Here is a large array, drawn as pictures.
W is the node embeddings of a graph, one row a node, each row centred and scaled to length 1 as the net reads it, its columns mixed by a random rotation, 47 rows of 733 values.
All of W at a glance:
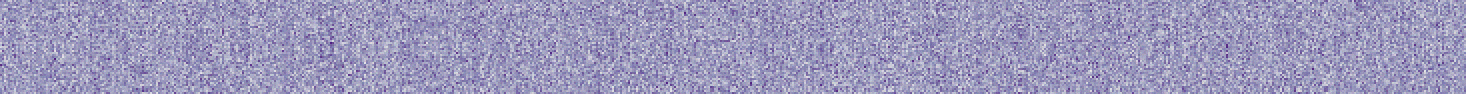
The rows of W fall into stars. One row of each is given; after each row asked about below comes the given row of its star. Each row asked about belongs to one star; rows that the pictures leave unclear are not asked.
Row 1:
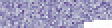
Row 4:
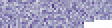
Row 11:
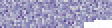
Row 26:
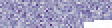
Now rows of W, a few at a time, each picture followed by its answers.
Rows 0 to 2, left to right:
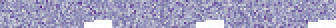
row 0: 11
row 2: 4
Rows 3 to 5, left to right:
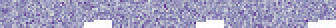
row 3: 11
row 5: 26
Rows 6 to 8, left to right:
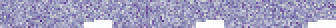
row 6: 26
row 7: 26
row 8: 1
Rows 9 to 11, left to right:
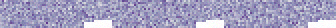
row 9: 4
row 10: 4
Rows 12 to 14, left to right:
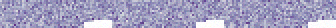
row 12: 1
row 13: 11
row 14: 1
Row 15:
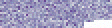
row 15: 4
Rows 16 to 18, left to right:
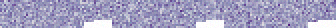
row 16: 4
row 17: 4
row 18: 26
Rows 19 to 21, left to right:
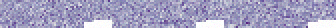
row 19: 4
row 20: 11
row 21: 1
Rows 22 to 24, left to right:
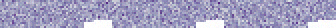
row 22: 1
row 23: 1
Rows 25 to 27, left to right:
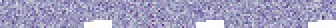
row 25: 1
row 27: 1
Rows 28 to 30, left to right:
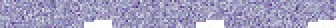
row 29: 4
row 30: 4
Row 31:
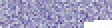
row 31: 1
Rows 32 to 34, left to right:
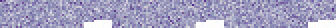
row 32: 11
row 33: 11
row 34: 4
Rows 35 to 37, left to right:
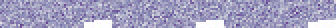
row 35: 11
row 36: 11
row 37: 4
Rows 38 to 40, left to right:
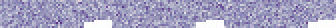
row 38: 11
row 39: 26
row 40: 4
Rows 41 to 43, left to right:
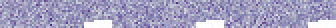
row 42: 26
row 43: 11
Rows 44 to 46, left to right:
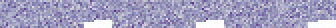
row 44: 11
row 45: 11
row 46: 26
